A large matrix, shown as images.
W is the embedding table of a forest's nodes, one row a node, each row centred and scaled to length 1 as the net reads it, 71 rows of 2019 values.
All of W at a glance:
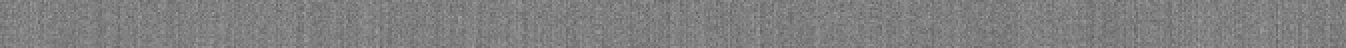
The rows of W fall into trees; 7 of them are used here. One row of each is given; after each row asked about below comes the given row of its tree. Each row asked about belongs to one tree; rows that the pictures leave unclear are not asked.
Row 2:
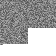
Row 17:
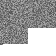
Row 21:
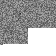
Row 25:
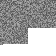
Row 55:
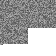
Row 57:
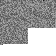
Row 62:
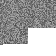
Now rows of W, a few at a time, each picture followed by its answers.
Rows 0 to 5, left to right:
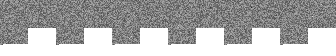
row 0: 55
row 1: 55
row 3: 62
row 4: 25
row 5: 55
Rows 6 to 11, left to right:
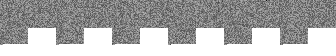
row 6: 17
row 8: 17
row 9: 57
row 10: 17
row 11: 62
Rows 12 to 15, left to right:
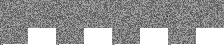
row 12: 25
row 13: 57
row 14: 2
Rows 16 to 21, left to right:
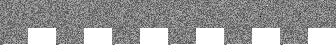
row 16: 17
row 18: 21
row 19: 2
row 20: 21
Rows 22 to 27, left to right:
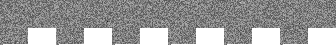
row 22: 62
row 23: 2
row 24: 25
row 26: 25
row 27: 21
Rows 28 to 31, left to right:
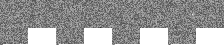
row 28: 62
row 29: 2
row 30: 17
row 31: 21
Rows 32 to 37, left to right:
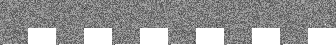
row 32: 21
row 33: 55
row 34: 57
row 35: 21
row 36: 62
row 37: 17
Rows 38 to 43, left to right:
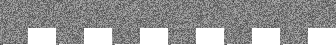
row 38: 62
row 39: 25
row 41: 62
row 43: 62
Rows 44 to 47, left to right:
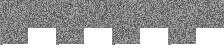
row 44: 2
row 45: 57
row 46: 17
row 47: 2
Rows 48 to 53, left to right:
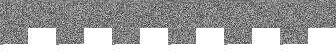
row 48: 17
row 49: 2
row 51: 62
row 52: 2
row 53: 21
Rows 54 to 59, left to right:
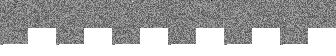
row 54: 57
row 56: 21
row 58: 2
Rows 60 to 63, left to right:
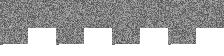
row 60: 62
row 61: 2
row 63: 21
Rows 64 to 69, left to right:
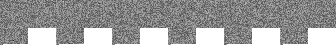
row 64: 62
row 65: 2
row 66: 17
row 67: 21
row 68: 17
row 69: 2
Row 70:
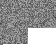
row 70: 62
